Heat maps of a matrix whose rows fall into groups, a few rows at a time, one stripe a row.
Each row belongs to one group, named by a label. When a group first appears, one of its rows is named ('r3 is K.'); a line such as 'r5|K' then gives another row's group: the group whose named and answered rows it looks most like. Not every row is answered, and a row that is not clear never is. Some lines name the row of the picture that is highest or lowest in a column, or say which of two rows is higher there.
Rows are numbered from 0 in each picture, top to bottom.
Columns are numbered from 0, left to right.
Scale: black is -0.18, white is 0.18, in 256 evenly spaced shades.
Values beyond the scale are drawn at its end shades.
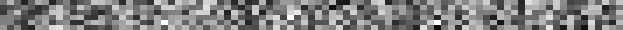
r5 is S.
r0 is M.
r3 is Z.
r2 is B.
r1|B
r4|M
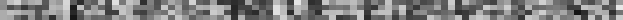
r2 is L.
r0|L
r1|B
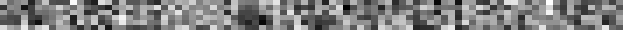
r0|Z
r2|Z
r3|B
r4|B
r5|L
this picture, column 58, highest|5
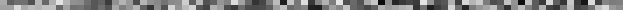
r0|S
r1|L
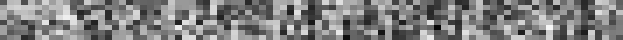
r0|L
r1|L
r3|L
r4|Z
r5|Z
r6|S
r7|S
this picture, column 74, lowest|6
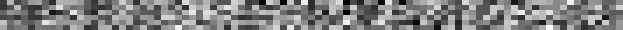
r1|B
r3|B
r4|S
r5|Z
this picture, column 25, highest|5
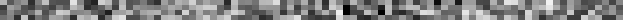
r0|Z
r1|Z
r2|S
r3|B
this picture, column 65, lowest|0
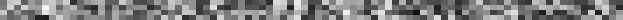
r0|L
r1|L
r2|S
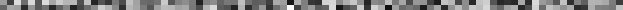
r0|L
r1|M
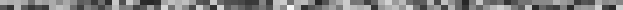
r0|L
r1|B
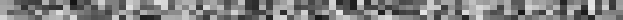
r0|M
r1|M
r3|L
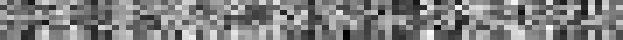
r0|S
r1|M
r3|L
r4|B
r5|Z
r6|S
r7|S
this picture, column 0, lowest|1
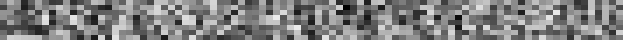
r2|M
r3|Z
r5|B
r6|B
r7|L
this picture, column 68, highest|1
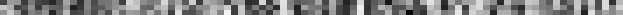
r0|M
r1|M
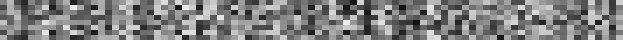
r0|M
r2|M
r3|B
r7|M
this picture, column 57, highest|3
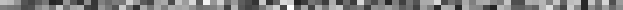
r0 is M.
